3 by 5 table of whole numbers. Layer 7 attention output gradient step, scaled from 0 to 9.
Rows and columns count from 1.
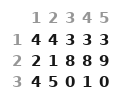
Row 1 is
4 4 3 3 3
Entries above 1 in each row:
5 4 2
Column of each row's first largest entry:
1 5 2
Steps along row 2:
down up same up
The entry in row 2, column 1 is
2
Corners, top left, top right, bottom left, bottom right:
4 3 4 0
